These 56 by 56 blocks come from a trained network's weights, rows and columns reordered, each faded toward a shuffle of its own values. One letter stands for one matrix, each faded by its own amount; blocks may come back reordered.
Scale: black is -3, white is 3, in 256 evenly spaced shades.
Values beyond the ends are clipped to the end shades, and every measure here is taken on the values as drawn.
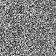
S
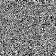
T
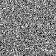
T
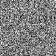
S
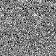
T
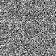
S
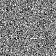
T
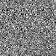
T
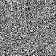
T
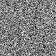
S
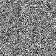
S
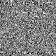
T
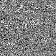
T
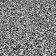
T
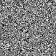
S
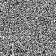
S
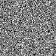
T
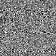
T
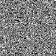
T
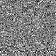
T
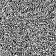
S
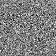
T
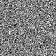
S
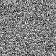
S
